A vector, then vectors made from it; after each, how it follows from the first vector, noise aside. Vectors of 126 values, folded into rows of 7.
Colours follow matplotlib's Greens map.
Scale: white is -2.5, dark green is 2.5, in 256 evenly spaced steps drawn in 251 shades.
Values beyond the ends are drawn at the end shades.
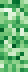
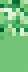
partly zeroed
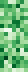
wrapped around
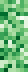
wrapped around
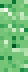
partly zeroed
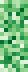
wrapped around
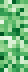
wrapped around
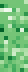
partly zeroed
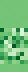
partly zeroed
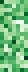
wrapped around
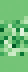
partly zeroed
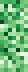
wrapped around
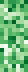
wrapped around
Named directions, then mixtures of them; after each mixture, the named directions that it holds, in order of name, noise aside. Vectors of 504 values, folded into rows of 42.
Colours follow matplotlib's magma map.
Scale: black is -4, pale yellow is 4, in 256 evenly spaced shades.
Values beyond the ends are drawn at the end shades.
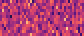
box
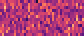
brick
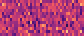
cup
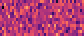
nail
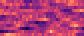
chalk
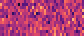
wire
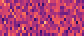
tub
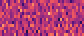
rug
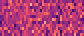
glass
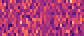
box, rug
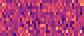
cup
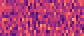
cup, wire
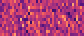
brick, cup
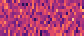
rug, tub, wire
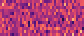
cup, rug, wire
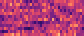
chalk, glass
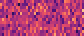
wire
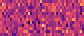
cup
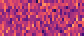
brick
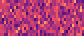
tub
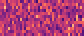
brick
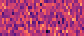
cup, glass, wire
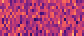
box, glass, tub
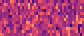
box, brick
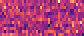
brick, chalk, rug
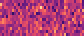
wire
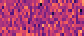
cup, nail
